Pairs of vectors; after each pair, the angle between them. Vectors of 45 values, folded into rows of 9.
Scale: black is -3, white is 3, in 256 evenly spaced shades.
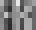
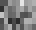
orthogonal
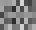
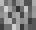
orthogonal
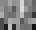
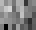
partly aligned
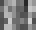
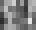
nearly parallel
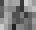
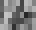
nearly parallel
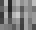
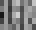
nearly parallel
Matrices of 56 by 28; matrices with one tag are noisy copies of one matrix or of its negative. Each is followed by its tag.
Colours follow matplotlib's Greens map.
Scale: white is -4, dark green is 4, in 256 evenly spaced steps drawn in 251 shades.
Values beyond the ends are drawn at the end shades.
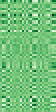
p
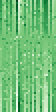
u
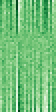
u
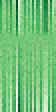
u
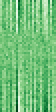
u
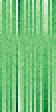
u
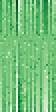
u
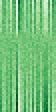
u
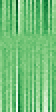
u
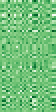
p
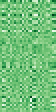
p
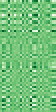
p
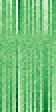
u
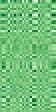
p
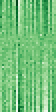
u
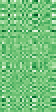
p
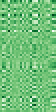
p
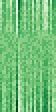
u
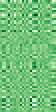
p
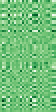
p
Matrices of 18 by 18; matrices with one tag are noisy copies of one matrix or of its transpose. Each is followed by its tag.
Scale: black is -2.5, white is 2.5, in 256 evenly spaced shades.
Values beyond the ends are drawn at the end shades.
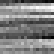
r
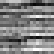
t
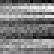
r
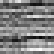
t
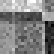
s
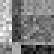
s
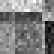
s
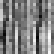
t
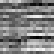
t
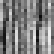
t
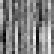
t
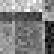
s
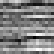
t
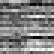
t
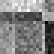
s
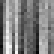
r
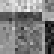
s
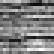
t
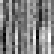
t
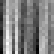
r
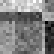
s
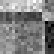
s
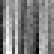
r
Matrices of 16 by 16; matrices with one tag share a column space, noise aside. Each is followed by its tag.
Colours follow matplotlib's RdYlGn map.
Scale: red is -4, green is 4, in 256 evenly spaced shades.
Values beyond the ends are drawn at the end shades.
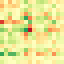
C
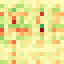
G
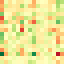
C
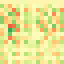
G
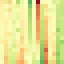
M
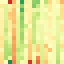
M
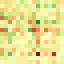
C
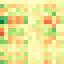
G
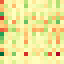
C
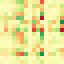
C
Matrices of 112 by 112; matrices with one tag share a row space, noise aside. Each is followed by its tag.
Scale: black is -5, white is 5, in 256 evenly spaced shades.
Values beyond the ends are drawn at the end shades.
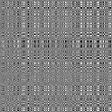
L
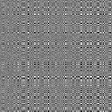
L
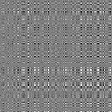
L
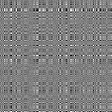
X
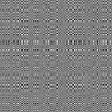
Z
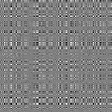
X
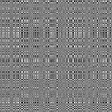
Z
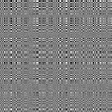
X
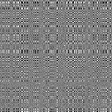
Z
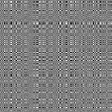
X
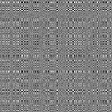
Z
